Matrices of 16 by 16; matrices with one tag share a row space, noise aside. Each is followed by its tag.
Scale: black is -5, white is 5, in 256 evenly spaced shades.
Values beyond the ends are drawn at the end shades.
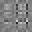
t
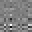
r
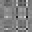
t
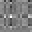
r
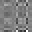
t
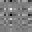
r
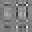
t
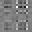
t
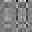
t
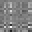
r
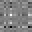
r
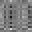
r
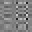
t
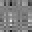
r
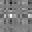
r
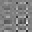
t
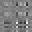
t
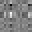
r
